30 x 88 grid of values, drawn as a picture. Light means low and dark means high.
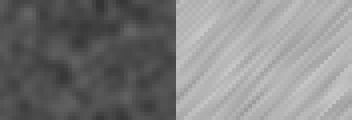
It is made of 1 by 2 panels. Panel 1,1: high, blotchy, faint in contrast. Panel 1,2: low, slanting up to the right, faint in contrast.
